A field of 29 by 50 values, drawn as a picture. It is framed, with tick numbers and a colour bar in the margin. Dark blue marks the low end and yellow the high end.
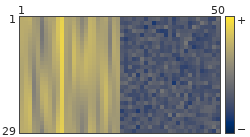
It is made of 1 by 2 panels. Panel 1,1: high, streaked downward. Panel 1,2: low, fine-grained.
